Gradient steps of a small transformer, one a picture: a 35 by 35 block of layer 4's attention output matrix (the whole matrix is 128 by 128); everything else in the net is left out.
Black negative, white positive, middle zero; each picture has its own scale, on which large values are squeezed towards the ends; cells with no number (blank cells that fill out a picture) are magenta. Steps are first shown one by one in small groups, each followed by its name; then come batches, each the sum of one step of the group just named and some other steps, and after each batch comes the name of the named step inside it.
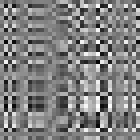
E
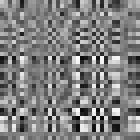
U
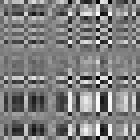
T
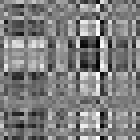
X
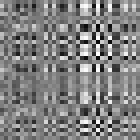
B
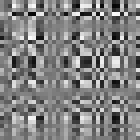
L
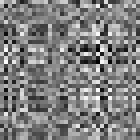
E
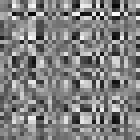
L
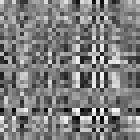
U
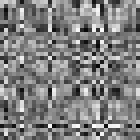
X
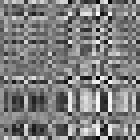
T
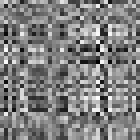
E
